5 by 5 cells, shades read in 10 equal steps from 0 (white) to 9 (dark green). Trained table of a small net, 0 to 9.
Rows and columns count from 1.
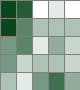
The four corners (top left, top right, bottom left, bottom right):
9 0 3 4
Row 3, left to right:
5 6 1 4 2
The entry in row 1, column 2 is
8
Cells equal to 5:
3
